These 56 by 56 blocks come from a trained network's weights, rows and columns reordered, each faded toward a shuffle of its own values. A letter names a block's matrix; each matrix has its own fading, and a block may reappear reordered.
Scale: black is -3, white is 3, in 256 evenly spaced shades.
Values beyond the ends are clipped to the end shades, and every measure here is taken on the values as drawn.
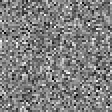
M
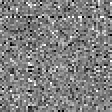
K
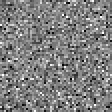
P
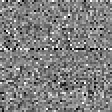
K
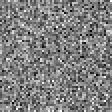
M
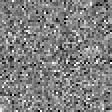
P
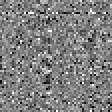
K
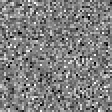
P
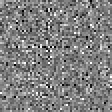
K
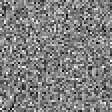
M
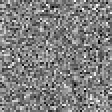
M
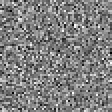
M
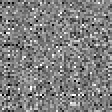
K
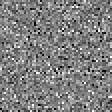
P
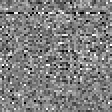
K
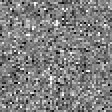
P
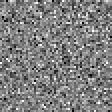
P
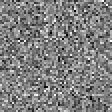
M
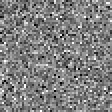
P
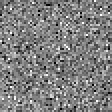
P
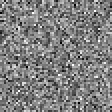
M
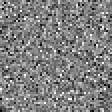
P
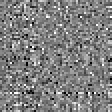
K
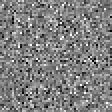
P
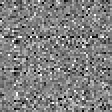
K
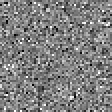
P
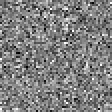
M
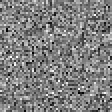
M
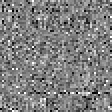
K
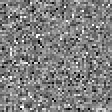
P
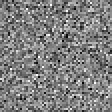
M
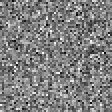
M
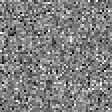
P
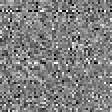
K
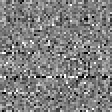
K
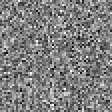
M
